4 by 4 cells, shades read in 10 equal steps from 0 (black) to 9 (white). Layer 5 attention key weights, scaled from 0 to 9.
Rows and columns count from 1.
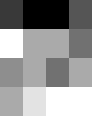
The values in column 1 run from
2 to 9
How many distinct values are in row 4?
3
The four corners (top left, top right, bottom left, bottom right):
2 3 6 9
